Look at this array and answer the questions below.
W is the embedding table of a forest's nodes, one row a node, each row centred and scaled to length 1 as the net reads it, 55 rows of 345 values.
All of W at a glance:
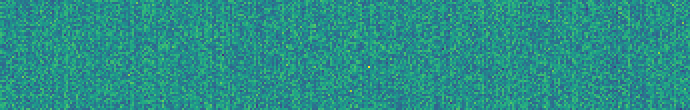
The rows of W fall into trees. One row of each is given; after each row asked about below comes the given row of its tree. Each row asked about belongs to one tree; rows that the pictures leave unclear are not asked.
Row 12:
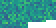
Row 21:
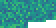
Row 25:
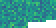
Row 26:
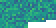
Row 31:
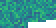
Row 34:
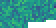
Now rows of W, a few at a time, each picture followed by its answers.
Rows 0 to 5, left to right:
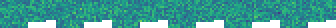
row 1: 21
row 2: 31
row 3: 25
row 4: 26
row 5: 31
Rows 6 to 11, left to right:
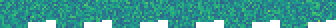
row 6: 25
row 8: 21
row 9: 31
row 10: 34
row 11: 25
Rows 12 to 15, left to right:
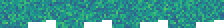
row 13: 26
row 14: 25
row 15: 12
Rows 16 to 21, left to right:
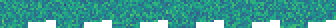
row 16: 21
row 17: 21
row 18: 12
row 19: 31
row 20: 25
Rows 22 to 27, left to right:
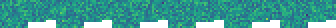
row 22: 34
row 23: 34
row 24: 34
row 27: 31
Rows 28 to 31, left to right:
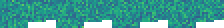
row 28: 21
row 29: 34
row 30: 31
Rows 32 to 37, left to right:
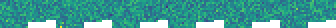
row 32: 34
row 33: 12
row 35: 26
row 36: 34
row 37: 31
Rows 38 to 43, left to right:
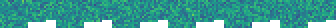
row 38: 25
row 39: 31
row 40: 21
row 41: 34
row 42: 31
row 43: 25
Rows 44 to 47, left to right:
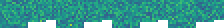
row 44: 31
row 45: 21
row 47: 12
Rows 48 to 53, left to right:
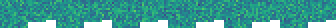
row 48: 25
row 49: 21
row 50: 31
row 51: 25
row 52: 21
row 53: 21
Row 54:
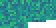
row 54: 25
